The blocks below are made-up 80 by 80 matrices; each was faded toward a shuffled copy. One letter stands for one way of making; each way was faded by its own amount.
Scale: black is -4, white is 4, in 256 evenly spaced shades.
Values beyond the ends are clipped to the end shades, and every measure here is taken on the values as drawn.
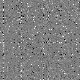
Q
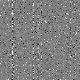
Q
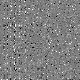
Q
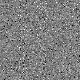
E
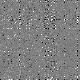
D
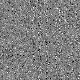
E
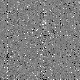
Q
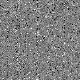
E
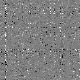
D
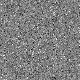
E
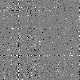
D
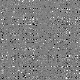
D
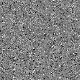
E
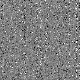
E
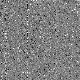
E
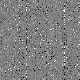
Q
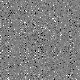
Q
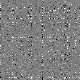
D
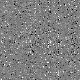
Q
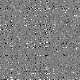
D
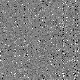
Q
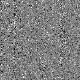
E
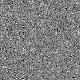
E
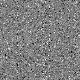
E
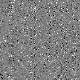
Q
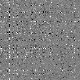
D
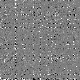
D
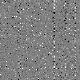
Q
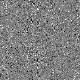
E
